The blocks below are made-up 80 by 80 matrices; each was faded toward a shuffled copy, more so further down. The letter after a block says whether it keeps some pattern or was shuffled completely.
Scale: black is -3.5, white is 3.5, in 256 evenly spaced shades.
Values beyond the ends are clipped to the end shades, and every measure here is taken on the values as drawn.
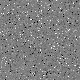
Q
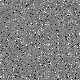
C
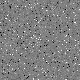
Q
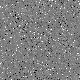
Q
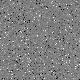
Q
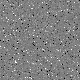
Q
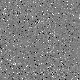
C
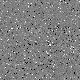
C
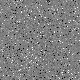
Q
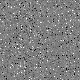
C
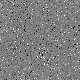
Q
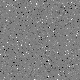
Q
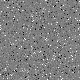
Q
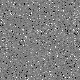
C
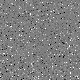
C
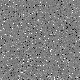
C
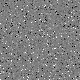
Q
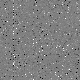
C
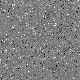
Q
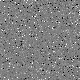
Q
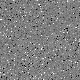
Q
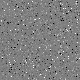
C
